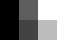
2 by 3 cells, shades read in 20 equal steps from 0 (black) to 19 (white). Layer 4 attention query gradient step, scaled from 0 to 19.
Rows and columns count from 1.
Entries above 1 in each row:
2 2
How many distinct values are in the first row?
3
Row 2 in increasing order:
0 5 14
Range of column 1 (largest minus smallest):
0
